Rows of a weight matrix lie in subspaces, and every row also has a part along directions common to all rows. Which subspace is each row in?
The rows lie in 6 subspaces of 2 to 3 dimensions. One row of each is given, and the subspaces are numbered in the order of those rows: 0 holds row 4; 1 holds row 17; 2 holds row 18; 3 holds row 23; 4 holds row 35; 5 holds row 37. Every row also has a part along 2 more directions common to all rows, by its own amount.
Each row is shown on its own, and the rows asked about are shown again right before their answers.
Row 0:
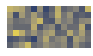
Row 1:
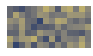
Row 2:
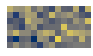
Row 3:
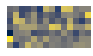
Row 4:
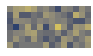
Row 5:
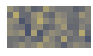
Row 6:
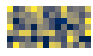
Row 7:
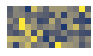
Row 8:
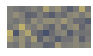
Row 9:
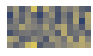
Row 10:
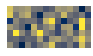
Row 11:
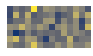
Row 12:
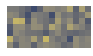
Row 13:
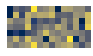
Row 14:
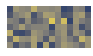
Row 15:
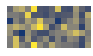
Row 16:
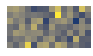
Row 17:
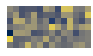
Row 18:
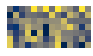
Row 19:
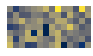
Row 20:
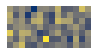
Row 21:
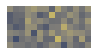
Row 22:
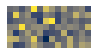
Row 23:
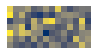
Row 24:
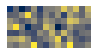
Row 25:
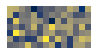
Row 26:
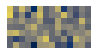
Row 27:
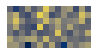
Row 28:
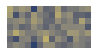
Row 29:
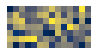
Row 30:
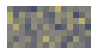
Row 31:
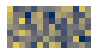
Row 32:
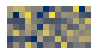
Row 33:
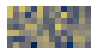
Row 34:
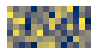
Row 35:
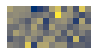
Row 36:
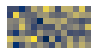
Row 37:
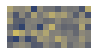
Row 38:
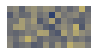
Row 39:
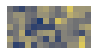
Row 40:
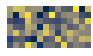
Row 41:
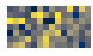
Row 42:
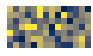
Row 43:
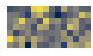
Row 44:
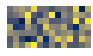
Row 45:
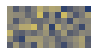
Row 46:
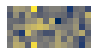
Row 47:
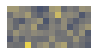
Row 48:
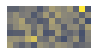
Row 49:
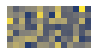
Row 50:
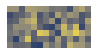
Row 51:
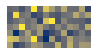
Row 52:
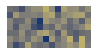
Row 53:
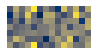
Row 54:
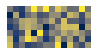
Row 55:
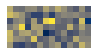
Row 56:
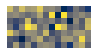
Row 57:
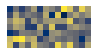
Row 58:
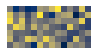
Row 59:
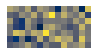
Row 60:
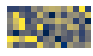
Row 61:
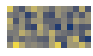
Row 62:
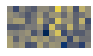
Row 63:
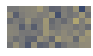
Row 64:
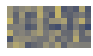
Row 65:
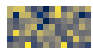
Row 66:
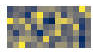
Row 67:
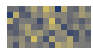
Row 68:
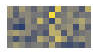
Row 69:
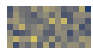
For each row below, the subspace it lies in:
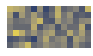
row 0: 4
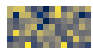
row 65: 4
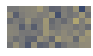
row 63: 4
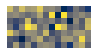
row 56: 0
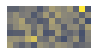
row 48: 4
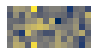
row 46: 5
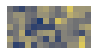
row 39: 5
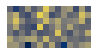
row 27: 4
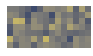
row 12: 1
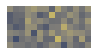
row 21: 2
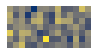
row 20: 3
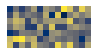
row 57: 0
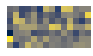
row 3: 1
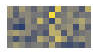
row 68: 2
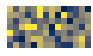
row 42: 0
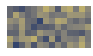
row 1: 5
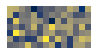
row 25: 1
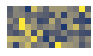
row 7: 4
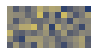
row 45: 0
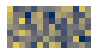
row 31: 1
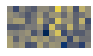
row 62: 2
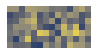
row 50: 2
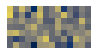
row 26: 0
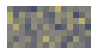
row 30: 0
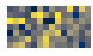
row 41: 3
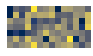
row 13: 3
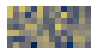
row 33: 0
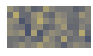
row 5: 4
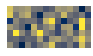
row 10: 3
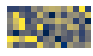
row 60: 5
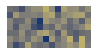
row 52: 5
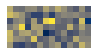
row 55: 3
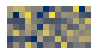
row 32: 4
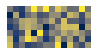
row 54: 2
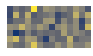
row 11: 5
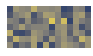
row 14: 1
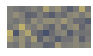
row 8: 3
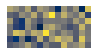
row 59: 5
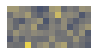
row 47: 4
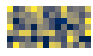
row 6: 1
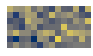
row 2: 2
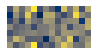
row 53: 0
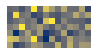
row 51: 3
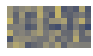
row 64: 1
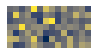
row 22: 3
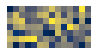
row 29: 1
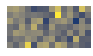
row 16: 4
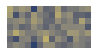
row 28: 2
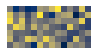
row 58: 0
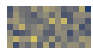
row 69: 1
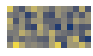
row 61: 1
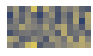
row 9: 1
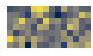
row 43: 4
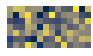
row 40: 4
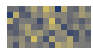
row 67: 5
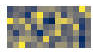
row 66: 3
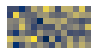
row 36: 5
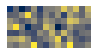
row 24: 0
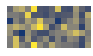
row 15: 5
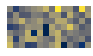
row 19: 2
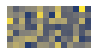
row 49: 1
